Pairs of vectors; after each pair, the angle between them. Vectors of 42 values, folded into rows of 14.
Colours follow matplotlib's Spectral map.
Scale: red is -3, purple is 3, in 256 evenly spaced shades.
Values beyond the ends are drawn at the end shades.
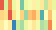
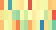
orthogonal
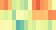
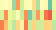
orthogonal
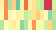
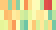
nearly parallel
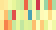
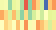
partly aligned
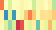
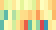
partly aligned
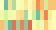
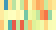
nearly parallel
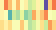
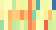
partly opposed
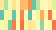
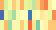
partly aligned
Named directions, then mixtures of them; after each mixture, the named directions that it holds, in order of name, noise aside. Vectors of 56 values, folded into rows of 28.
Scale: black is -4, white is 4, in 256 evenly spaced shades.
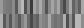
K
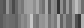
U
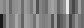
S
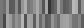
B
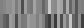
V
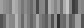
S, U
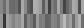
B, K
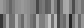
S, V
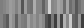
V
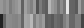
S, V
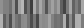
K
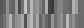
B, K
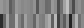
S, V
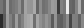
S, U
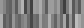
K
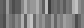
B, U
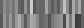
K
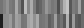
K, S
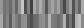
K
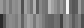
S, V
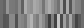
U, V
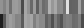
S, V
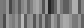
B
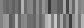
V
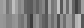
U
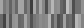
K, S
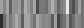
S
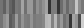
U, V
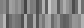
B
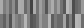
K, S
